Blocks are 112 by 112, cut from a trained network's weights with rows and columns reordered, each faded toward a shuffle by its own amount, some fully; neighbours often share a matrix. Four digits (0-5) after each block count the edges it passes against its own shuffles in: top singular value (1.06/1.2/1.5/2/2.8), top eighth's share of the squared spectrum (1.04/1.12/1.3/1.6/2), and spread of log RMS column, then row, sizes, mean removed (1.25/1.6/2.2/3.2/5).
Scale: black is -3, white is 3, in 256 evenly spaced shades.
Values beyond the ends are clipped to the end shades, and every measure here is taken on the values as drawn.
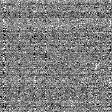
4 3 3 0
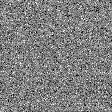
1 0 0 0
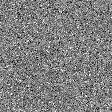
0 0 0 0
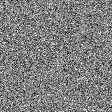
0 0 0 0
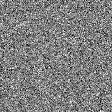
2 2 1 1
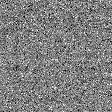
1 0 0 0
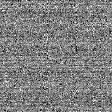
3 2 2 0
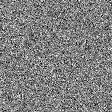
0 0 0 0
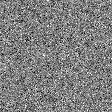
0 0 0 0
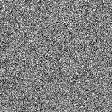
3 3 1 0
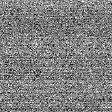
3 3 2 0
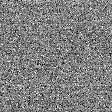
1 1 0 0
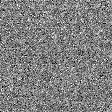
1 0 0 0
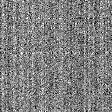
4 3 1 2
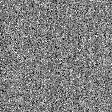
1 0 0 0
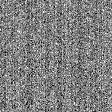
3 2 0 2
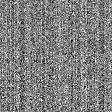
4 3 1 2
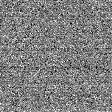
2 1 1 0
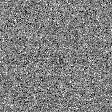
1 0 0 0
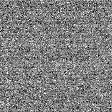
2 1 1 0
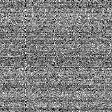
4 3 3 1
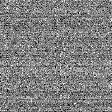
3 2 2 0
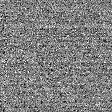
2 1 1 0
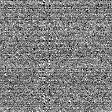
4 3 2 0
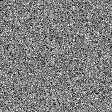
1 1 0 0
